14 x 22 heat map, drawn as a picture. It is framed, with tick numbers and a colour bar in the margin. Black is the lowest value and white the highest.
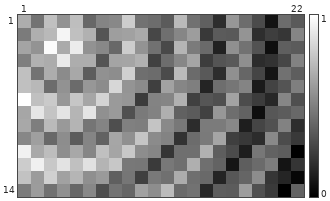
Mirror symmetry: none. Slope: up to the left. Ninth with the highest average: middle left. Odd rows or columns: none. Rings: centred on the top left. Ninth with the lowest average: bottom right.
